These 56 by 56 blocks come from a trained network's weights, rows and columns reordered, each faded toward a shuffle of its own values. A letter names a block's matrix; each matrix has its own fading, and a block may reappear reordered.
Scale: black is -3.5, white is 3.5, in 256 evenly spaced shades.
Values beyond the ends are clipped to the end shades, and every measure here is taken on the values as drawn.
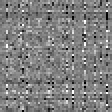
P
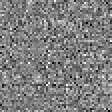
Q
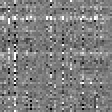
P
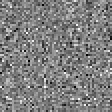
Q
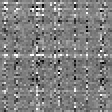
P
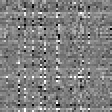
P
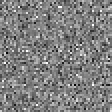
Q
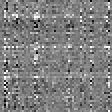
P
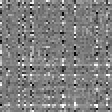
P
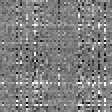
P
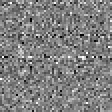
Q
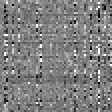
P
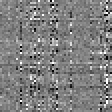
P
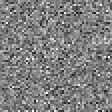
Q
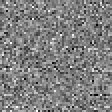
Q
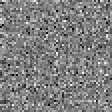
Q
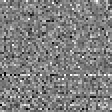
Q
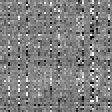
P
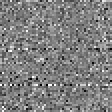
Q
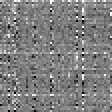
P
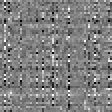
P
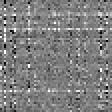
P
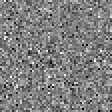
Q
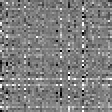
P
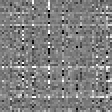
P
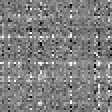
P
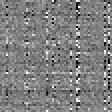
P
